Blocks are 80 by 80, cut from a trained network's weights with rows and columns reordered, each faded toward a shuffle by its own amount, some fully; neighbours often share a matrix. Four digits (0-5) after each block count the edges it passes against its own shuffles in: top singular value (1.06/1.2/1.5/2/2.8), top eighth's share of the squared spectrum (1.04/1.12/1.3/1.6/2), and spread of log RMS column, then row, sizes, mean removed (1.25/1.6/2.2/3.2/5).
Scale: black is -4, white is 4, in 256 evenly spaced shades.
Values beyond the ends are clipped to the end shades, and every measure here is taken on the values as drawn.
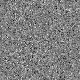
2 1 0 0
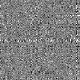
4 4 2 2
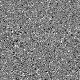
2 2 0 1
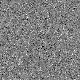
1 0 0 0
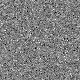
0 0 0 0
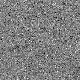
2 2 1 0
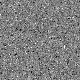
0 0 0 0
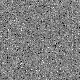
1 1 0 0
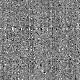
3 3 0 2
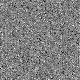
1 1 0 0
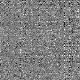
3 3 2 1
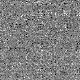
2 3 2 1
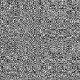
4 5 3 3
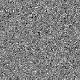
3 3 1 1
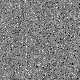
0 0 0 0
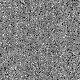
1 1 0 0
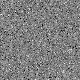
0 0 0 0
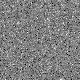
0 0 0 0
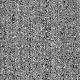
2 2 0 2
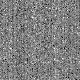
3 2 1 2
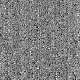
2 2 1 1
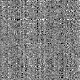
3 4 2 3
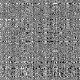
4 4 1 3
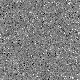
0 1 0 0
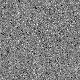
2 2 0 0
